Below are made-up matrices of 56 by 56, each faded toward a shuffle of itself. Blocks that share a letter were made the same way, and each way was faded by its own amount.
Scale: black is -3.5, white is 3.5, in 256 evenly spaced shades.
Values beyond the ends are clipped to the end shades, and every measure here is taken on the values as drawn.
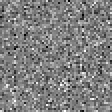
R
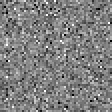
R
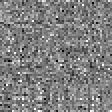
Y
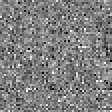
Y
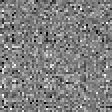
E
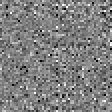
E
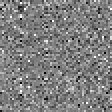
E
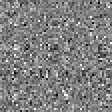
Y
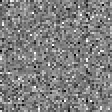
R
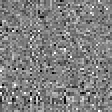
Y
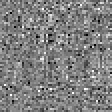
Y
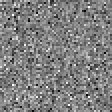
R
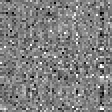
E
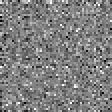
Y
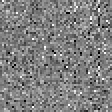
R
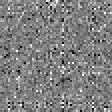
E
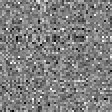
Y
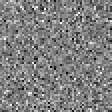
Y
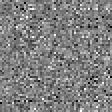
Y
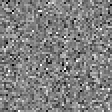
R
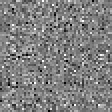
Y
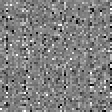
E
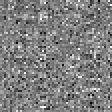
Y
